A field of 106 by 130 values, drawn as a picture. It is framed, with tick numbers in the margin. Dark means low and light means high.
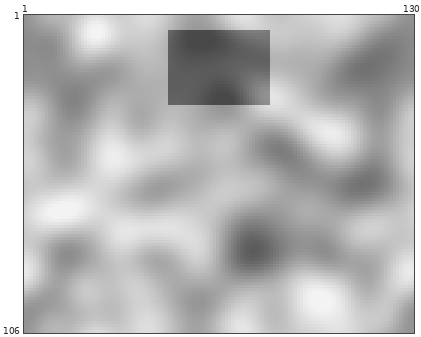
Odd patch: lower, in the top middle. Ninth with the lowest average: top middle. Roughest part: top middle. Average level on the scale: 70%.
